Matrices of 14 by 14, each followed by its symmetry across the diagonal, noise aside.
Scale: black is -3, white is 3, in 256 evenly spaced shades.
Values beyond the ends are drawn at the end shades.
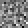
antisymmetric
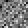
symmetric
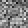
neither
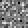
symmetric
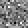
neither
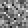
antisymmetric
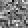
neither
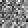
neither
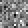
neither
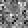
neither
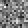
antisymmetric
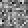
symmetric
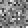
symmetric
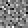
antisymmetric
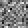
antisymmetric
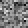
neither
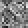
antisymmetric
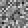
symmetric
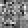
antisymmetric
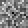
symmetric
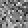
antisymmetric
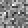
symmetric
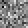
neither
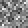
symmetric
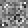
symmetric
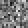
neither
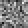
antisymmetric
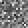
symmetric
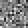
antisymmetric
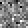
neither
